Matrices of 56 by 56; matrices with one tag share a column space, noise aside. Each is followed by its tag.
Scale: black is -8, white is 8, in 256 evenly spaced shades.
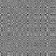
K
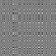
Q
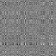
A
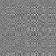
K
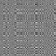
Q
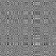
A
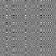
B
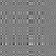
A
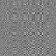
Q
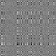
A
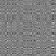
Q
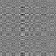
K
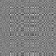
K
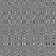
A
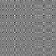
B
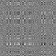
A
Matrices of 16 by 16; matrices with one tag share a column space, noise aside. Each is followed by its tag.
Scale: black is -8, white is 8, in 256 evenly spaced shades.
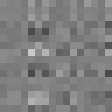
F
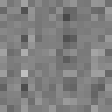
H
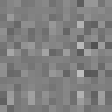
F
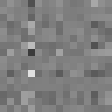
F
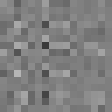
F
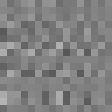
F
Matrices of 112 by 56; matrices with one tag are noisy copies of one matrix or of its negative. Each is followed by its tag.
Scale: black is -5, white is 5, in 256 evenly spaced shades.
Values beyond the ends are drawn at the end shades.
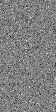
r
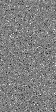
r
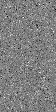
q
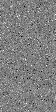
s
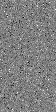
q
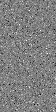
r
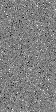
q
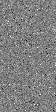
r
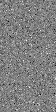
r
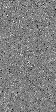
q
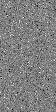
q
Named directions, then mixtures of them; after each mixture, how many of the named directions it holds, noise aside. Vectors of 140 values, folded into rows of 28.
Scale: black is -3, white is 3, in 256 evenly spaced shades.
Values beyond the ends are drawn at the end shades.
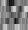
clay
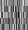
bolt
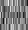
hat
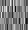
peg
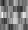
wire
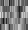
three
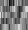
three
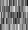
two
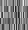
one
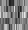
three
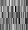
three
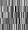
two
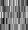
two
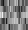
two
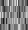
two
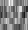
three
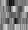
one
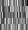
two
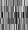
two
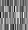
two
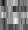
two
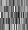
three
